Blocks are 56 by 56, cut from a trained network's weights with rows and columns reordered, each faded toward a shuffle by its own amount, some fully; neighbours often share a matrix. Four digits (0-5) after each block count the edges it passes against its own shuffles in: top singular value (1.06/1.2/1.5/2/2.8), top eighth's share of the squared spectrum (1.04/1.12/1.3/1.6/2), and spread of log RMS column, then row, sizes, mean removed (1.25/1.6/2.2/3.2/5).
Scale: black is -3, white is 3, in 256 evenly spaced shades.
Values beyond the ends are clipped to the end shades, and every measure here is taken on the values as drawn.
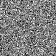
0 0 0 0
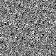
2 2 1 1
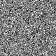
0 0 0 0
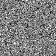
0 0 0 0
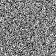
1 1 0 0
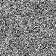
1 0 0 0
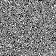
0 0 0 0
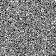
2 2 0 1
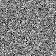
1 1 0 0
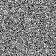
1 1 0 0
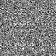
3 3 0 2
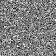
2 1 0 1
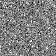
0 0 0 0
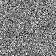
0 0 0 0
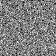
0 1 0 0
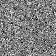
1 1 0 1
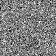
1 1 0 0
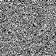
1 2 0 1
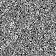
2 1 0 0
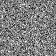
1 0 0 0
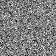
2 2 1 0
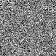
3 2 1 0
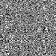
3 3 1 2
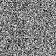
3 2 0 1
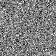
1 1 0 0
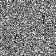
2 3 1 1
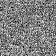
2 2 0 0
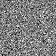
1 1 0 0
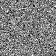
2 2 1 0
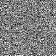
3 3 1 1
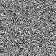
3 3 2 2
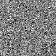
3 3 1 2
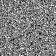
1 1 0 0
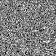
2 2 0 2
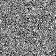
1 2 0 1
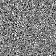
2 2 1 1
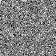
1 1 0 1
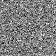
1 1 0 0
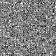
2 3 0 2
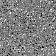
1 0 0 0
